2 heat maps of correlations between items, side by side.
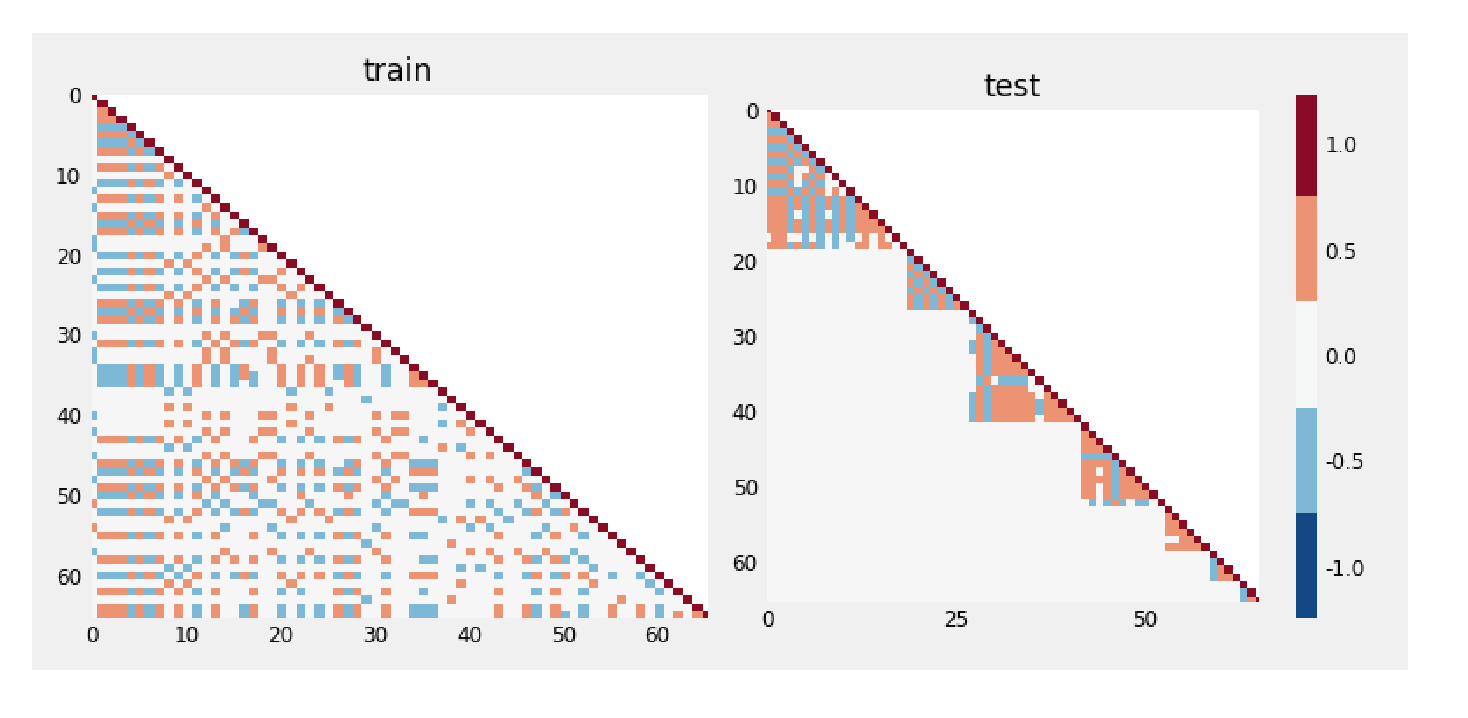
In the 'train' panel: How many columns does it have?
66
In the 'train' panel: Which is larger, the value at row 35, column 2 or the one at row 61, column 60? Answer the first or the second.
the second
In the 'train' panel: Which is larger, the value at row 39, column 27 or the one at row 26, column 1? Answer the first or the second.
the second
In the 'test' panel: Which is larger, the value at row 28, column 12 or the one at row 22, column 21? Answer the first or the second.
the first
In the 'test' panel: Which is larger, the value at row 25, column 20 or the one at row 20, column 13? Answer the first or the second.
the second
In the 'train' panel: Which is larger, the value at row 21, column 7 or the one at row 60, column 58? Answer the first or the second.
the first
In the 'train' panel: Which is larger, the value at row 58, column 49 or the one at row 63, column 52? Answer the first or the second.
the first
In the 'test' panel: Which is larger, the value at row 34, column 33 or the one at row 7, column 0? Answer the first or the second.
the first
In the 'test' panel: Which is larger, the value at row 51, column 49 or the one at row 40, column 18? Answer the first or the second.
the first
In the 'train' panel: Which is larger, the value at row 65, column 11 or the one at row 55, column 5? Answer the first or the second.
the second
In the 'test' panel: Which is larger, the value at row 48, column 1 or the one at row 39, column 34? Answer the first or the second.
the second
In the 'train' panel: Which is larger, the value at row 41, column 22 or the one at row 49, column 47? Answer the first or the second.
the first
